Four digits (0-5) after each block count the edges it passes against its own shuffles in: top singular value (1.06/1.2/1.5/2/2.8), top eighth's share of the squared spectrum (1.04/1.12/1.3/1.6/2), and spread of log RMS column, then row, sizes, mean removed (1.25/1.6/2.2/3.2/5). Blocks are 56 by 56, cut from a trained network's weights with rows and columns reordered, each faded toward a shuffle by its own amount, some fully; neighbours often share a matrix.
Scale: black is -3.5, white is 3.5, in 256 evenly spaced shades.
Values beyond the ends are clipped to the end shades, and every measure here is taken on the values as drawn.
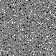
0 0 0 0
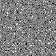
2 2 0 1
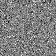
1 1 0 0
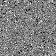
0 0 0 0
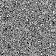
2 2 0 0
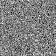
0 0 0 0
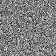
1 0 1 0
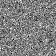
0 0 0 0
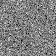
0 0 0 0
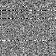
4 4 0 2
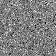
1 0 0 0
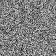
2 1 0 0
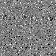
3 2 0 1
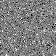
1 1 0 0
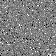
0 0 0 0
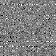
3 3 0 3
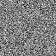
1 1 0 0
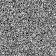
0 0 0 0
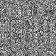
3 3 1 1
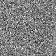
2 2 0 0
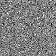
2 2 0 0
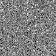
2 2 1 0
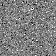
1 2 0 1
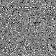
2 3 0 2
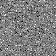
2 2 0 1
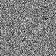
3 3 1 0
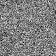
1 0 0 0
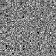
3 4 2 1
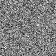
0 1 0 0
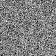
1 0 0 0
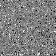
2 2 0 1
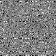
3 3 0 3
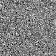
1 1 0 0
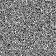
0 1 0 0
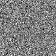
2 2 0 1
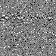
2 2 0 2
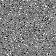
0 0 0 1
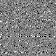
3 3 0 2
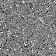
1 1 0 0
